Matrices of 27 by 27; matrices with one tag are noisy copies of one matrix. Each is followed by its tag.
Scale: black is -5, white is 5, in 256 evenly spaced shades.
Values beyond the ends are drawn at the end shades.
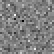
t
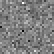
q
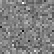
q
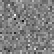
t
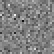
t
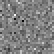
t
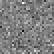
q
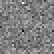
q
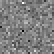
q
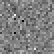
t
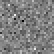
t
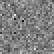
t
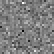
q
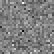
q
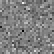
q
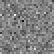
t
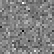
q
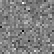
q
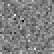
t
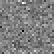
q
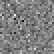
t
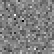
t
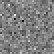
t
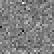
q
